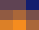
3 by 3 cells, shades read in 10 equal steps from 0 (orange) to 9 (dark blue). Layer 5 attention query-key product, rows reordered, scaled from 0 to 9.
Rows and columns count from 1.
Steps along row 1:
same up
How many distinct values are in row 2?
3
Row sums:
21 12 4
